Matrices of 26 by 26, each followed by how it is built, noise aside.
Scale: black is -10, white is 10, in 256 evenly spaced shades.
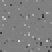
sparse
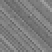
Toeplitz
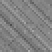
Toeplitz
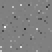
sparse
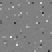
sparse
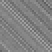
Toeplitz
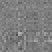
low rank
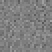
low rank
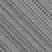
Toeplitz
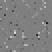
sparse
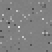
sparse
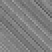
Toeplitz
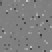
sparse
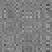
low rank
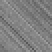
Toeplitz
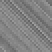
Toeplitz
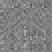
low rank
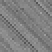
Toeplitz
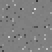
sparse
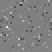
sparse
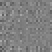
low rank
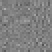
low rank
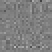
low rank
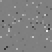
sparse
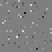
sparse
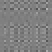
low rank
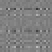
low rank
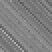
Toeplitz
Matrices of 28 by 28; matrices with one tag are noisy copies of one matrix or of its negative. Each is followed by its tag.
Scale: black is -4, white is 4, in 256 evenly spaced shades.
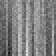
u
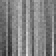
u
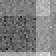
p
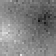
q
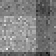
p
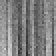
u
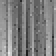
u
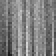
u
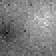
q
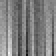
u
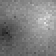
q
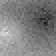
q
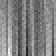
u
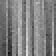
u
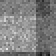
p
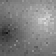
q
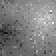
q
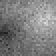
q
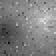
q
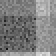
p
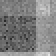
p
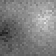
q
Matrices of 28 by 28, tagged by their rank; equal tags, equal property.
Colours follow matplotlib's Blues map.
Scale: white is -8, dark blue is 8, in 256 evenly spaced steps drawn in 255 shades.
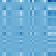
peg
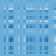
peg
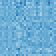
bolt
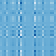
peg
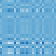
peg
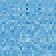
bolt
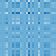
peg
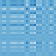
peg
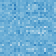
bolt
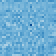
bolt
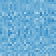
bolt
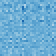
bolt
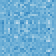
bolt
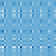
peg
